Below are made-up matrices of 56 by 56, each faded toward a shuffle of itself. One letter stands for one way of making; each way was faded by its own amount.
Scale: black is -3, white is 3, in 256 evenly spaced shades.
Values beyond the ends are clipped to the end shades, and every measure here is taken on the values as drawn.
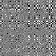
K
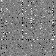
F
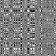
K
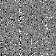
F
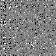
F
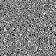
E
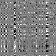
K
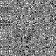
E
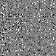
F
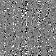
F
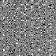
E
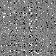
F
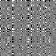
K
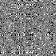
E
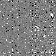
F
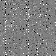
F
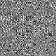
E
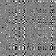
K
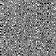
E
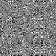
E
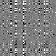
K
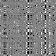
K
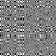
K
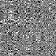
E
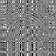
K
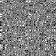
E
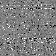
F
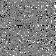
F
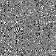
F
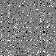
F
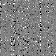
F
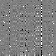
K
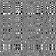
K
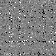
F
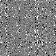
F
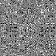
E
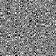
E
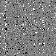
F
